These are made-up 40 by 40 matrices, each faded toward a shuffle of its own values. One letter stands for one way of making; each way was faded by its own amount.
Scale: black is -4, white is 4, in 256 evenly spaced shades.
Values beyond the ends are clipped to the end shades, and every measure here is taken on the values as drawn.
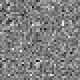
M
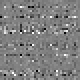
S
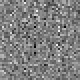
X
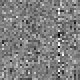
X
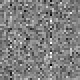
X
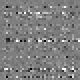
S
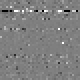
S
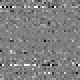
S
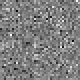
M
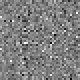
M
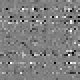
S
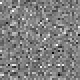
M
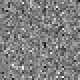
X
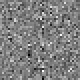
X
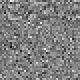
M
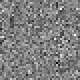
X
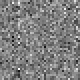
X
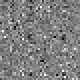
M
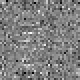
M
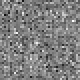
M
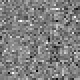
M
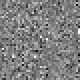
X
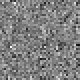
M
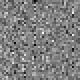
X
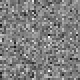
X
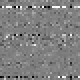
S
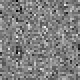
X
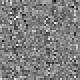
X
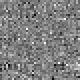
M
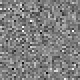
M
